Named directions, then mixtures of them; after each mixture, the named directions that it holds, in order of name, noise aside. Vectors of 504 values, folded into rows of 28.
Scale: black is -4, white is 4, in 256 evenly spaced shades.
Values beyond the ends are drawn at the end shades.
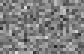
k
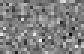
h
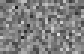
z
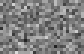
k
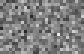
k, z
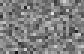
h, k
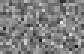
h, k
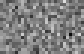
h, z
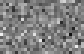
h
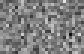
h, z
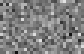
h, k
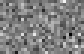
h, z
